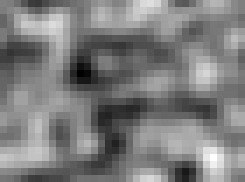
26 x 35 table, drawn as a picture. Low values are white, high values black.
Grain: blotchy. Ninth with the lowest average: bottom right. Odd rows or columns: none. Histogram: bell-shaped.
